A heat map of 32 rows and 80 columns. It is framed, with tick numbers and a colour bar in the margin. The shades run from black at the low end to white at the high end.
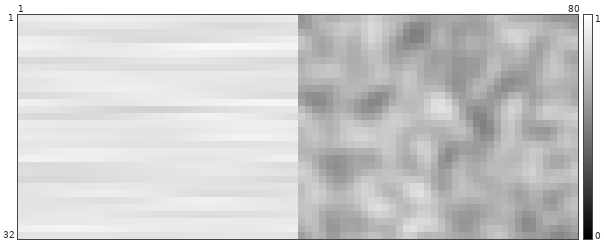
It is made of 1 by 2 panels. Panel 1,1: very high, streaked across, faint in contrast. Panel 1,2: high, blotchy.
